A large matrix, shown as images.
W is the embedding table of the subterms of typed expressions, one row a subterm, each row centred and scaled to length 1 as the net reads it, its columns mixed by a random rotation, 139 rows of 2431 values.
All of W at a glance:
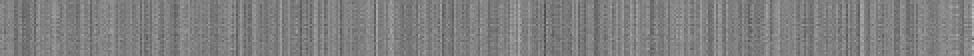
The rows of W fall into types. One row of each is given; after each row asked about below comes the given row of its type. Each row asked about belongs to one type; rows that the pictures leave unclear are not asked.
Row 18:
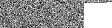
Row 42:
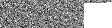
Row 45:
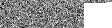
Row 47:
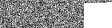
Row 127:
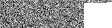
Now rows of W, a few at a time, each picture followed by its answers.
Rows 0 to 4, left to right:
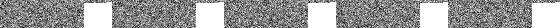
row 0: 45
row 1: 18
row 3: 127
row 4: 47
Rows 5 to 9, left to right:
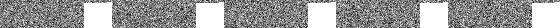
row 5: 47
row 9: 47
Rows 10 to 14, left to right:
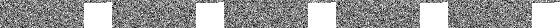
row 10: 42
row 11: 45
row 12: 127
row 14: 18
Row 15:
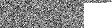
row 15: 42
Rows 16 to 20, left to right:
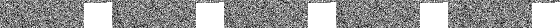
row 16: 42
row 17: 127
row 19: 127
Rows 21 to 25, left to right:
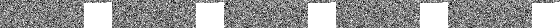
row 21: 47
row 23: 45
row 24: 18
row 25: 45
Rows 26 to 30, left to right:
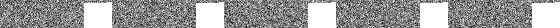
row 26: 42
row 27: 47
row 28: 127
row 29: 42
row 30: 47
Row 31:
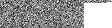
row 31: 42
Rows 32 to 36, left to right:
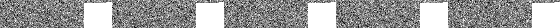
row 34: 42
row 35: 127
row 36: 18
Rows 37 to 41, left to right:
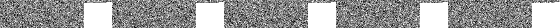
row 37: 18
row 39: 127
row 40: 18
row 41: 47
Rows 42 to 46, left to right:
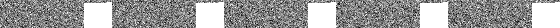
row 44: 42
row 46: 127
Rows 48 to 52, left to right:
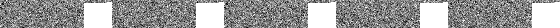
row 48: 45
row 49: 47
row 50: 45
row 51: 127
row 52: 18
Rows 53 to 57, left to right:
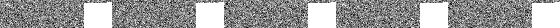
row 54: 47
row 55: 45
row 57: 45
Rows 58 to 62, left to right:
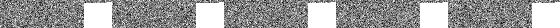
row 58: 47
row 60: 47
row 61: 42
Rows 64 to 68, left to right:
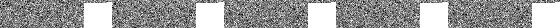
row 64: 18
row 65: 45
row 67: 18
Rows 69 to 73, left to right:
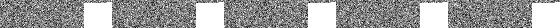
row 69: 42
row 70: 47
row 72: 47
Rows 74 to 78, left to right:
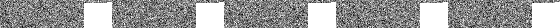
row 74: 127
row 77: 42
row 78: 47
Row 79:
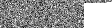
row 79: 47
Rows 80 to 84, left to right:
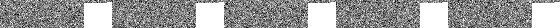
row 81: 47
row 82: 45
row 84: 18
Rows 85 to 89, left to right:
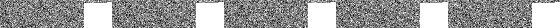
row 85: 127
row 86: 18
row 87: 18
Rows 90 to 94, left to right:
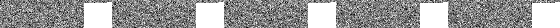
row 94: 127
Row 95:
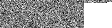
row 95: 127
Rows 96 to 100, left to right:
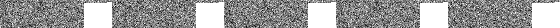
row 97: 42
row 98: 127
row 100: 42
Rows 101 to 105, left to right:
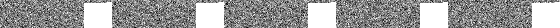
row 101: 42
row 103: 45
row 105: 47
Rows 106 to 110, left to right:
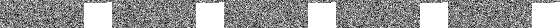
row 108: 127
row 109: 47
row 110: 18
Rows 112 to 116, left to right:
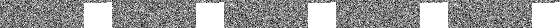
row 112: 42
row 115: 47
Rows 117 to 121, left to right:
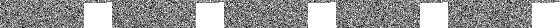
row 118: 18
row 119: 42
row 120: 47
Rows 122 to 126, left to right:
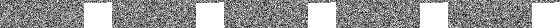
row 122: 42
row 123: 47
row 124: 47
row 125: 47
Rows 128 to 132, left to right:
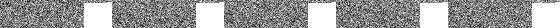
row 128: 18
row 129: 127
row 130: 127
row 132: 127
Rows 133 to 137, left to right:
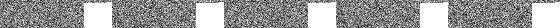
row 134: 18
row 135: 47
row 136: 127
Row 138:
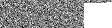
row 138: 42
